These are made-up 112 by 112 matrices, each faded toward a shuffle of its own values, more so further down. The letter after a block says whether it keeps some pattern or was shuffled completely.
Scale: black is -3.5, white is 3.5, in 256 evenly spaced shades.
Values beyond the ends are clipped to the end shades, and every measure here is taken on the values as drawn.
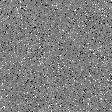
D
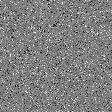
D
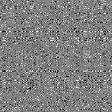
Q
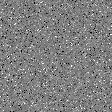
D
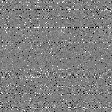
Q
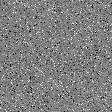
D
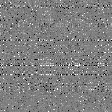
Q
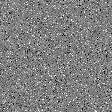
D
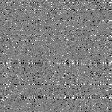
Q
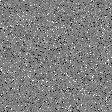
D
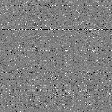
Q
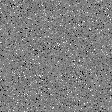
D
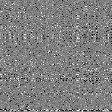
Q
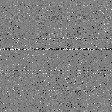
Q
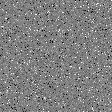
D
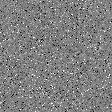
D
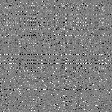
Q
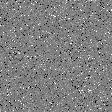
D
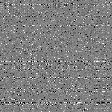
Q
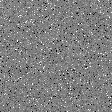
D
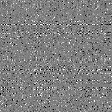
Q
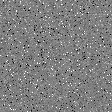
D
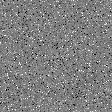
D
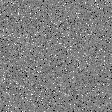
D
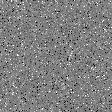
D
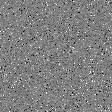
D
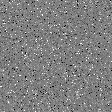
D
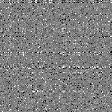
Q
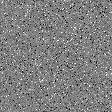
D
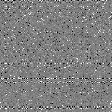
Q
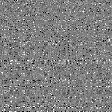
Q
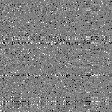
Q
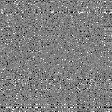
Q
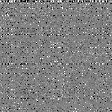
Q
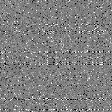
Q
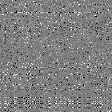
Q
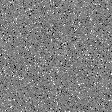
D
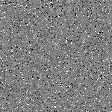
D
